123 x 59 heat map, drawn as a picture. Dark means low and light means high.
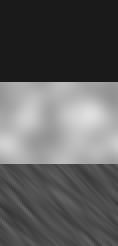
The table splits into 3 rows of 1 panel. Panel 1,1: very low, flat. Panel 2,1: high, smooth. Panel 3,1: low, slanting down to the right, faint in contrast.
